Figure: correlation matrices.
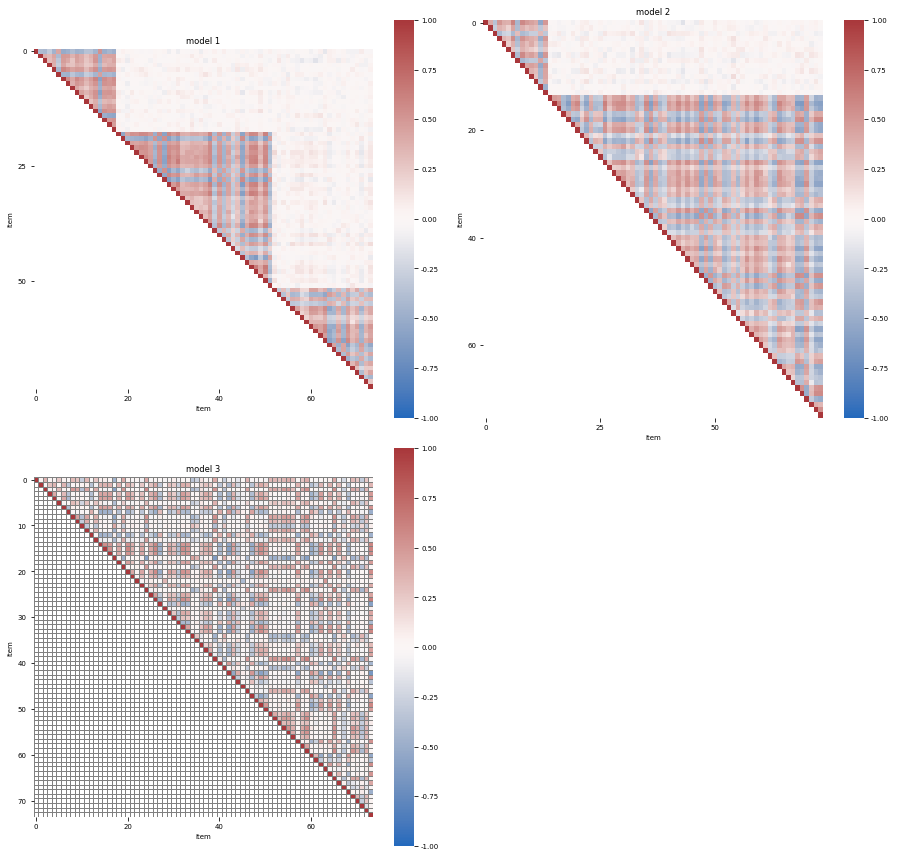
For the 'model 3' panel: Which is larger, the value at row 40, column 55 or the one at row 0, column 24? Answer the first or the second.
the second
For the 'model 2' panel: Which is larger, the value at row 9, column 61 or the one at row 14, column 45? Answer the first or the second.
the second
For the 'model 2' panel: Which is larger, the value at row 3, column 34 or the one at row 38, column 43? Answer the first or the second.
the first
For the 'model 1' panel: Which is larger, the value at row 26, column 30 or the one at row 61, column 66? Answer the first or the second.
the second
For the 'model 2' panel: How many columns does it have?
74
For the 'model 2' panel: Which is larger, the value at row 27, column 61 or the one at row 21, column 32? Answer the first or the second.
the first
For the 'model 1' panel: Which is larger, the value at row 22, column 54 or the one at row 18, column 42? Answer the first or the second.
the second
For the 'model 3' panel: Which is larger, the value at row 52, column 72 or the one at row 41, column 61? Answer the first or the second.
the first
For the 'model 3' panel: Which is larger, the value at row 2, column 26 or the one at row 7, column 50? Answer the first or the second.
the first
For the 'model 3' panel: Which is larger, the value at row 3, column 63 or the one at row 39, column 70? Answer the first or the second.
the second
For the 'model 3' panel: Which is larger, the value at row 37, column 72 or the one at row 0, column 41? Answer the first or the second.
the first
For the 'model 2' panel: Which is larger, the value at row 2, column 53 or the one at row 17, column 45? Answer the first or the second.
the first
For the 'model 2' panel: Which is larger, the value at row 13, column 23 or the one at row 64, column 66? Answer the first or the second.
the second
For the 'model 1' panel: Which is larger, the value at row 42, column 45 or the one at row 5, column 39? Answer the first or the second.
the second
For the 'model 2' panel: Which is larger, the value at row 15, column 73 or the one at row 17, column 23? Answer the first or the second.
the second
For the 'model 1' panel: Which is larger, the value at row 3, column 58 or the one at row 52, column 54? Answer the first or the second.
the second
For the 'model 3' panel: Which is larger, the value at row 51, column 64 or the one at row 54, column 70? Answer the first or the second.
the second
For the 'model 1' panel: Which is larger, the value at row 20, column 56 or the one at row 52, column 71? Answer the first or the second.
the first
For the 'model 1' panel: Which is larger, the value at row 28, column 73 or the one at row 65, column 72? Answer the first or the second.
the first
